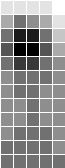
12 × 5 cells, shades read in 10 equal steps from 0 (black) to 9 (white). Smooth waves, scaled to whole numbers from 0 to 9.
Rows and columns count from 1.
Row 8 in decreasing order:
5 5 5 5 4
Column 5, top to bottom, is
9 8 7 6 5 5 5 5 5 5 5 4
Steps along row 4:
down same up up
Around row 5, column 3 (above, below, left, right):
0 4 2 4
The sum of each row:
41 29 17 12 17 22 23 24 24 22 21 20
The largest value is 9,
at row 1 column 5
